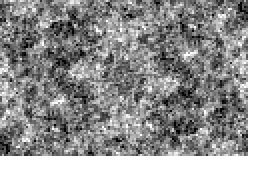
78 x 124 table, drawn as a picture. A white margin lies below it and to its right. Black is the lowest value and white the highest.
No seam splits the table. The texture is blotchy. The values follow a bell shape. A half turn leaves it unchanged. No row or column stands out. On average the colour sits 50% of the way up the scale.
